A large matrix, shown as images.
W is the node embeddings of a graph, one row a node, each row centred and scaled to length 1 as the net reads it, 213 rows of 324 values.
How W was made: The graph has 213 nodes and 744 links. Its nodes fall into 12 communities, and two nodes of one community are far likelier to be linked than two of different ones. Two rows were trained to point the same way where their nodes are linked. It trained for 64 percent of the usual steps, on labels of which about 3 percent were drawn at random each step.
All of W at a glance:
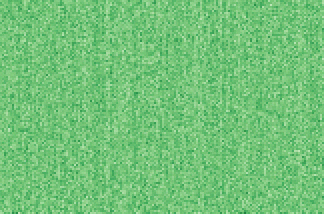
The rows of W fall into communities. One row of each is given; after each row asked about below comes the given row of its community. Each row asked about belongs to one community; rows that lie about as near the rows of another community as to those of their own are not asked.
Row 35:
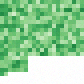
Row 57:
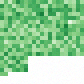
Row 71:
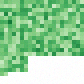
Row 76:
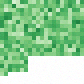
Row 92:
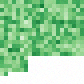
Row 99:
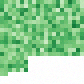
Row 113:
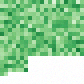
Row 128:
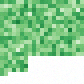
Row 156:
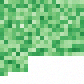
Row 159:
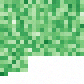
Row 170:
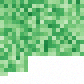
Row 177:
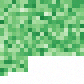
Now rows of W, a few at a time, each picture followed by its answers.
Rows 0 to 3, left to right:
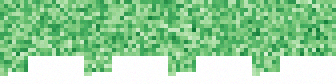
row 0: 92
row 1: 159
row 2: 76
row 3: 92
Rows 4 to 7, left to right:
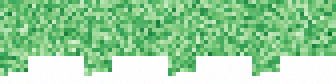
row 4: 92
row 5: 92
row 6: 177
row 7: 35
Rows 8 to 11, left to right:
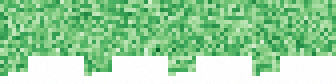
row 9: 92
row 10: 35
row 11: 57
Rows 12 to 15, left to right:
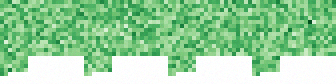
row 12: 76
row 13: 170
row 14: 113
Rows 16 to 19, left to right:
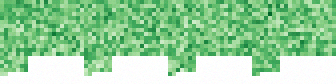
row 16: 170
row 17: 170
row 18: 156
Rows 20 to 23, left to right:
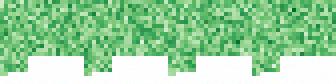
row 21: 170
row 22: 128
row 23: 57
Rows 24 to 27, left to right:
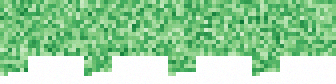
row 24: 99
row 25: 71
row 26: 99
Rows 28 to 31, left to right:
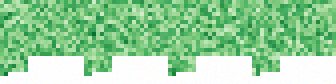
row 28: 76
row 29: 113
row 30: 177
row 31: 92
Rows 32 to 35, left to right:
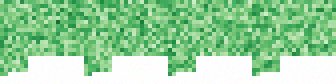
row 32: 76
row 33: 177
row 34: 113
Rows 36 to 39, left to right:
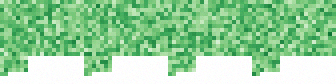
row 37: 128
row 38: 159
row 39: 35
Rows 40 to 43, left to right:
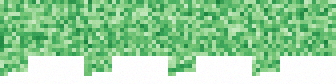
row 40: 159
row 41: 159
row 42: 71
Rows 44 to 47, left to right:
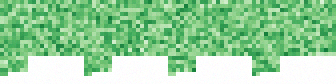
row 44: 35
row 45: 71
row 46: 71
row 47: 156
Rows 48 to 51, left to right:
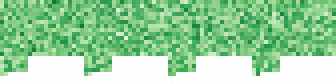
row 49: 71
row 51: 92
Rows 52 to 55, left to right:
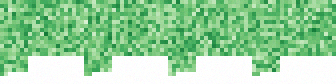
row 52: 170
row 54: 57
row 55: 128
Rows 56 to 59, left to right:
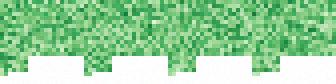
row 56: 92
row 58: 170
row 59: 99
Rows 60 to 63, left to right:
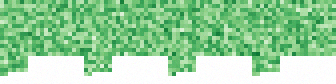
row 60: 71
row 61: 99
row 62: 71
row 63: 35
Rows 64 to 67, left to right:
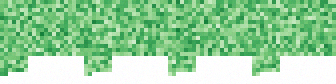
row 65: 128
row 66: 57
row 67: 113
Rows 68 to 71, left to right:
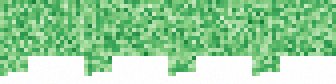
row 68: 170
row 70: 57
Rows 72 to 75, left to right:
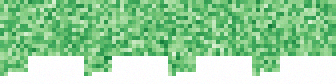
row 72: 113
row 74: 92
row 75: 159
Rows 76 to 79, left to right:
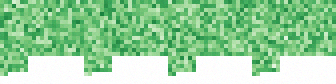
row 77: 99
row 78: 76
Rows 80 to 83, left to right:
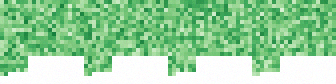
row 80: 71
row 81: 76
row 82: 170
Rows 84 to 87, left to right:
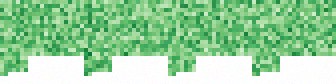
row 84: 99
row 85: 35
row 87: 76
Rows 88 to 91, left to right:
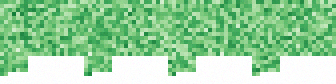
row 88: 71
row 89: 35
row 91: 71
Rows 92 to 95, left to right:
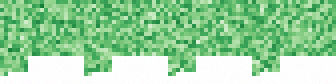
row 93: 71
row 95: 156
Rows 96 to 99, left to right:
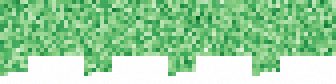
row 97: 156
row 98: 128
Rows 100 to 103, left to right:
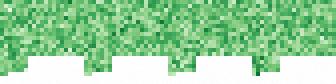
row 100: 99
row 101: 76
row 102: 76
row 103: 92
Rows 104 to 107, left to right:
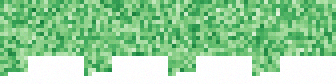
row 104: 99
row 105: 57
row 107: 57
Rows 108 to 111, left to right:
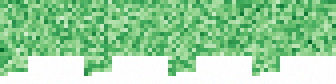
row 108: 170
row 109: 113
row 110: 177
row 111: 76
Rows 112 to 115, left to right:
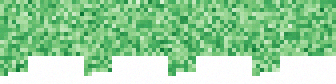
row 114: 113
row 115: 159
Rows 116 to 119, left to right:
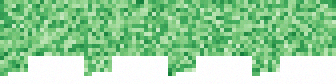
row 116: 156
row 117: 159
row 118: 71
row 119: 113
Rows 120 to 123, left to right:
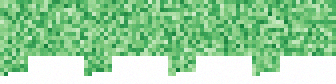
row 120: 99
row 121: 99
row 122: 159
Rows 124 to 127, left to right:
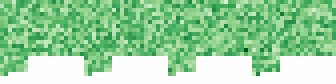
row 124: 128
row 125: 57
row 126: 156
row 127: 92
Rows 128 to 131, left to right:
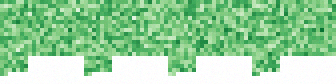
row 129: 71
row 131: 128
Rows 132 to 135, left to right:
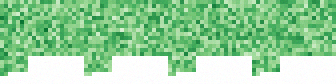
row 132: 35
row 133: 159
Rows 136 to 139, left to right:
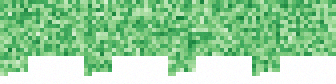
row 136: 170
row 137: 92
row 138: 159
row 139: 170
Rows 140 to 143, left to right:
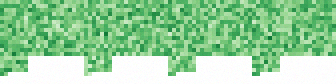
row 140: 35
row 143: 159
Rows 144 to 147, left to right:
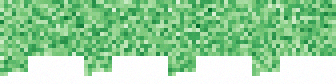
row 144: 177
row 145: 57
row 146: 71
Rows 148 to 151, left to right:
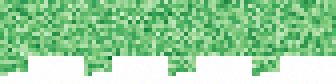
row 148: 71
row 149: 57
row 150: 99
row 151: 128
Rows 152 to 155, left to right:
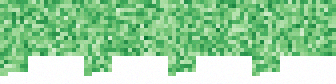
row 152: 170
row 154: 71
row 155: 35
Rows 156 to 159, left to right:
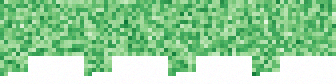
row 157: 99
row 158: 156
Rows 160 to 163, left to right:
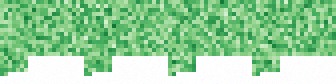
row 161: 35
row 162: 99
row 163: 99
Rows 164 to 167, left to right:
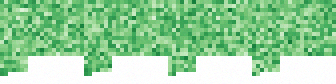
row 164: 177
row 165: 71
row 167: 159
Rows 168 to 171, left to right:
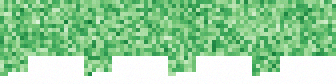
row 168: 159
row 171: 170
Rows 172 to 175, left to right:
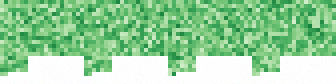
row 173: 35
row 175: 170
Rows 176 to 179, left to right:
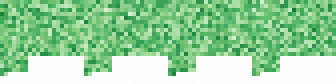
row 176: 35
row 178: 177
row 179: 57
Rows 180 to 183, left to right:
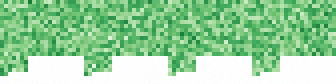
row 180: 76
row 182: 92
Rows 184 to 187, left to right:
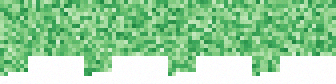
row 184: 99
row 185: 177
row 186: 113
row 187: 113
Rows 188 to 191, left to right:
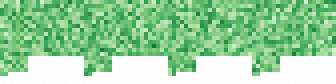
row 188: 99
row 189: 35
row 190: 92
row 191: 76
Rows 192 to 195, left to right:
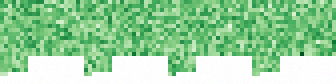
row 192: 170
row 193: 76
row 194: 177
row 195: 170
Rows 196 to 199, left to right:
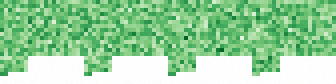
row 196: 128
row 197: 128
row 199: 99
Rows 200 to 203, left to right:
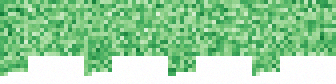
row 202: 177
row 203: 113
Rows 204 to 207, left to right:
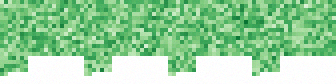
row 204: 71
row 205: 159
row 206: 177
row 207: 156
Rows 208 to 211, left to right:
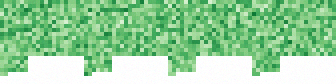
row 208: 57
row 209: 159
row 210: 113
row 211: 99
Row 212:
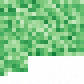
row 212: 156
